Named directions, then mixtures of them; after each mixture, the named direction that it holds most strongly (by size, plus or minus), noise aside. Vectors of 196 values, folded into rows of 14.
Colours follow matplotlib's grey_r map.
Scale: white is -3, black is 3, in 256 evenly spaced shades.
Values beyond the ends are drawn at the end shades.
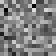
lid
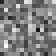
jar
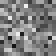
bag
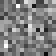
jar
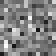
jar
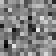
jar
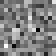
jar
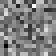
lid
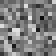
bag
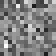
jar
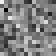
jar
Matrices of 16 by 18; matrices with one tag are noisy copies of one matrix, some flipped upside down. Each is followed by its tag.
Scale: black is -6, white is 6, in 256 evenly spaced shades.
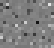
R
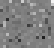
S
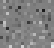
S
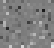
S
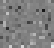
S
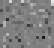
S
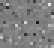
R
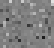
S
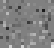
S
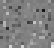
S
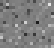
R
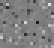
R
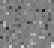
S
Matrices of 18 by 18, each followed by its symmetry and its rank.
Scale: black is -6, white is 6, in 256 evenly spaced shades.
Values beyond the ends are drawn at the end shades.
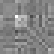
symmetric, rank three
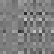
neither, rank two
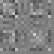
symmetric, rank three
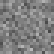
antisymmetric, full rank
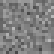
antisymmetric, full rank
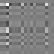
neither, rank one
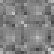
symmetric, rank three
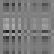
neither, rank one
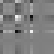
symmetric, rank one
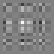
symmetric, rank one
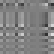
neither, rank one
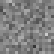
antisymmetric, full rank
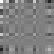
symmetric, rank one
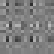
neither, rank two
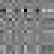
neither, rank two
